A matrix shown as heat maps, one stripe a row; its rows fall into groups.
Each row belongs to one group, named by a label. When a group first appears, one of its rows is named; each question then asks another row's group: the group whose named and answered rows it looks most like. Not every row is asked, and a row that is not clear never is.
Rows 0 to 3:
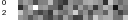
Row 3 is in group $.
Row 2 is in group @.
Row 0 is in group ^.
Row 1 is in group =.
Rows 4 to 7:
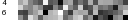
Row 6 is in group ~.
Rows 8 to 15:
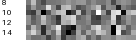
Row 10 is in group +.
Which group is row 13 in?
^
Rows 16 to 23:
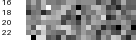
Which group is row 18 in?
+
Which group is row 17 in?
~
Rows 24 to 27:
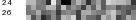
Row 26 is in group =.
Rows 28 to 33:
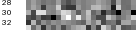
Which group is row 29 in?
^
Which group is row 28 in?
^
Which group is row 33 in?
@
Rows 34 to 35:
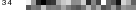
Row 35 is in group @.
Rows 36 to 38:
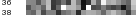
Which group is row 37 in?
~
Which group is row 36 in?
$
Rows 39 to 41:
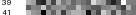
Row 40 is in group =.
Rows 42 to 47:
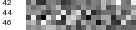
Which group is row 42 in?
$
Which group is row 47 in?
~
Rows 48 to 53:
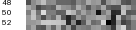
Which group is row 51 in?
^
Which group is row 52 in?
~
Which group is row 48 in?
=
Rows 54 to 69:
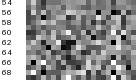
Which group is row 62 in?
^
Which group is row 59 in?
+
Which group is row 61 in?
=
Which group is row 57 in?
+
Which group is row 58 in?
=
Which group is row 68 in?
@
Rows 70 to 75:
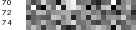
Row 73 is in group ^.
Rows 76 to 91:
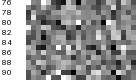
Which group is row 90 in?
^
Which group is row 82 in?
+
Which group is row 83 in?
+
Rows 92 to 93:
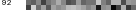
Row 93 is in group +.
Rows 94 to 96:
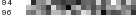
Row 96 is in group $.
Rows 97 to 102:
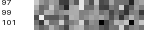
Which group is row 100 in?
@
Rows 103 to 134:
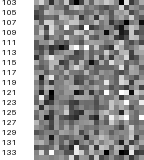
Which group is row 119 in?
+
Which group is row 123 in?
$
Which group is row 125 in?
^
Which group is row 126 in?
$
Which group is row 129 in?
^
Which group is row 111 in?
=
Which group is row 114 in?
=
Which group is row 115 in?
$
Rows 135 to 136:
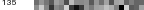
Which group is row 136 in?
^
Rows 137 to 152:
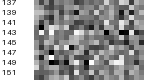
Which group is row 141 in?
+
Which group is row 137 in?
+
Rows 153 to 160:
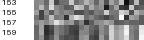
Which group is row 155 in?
+
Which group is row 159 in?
$
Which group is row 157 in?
~
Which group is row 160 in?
$
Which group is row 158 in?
$
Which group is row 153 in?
=
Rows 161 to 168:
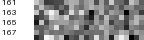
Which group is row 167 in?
+
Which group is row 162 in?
@
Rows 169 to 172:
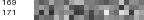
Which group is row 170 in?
^
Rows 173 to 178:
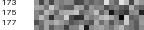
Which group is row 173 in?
+
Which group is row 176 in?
^
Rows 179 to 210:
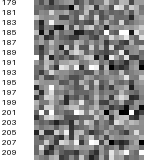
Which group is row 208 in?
@
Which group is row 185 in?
+
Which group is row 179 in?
+
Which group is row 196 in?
=
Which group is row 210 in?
$
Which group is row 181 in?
=
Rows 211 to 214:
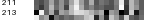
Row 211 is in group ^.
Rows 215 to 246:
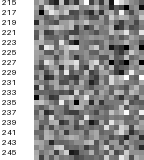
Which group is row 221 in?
$
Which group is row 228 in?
~
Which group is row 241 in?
=
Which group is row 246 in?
+
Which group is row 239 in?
$
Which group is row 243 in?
@
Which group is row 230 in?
$
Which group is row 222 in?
@
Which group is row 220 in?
~
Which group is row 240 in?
+
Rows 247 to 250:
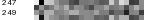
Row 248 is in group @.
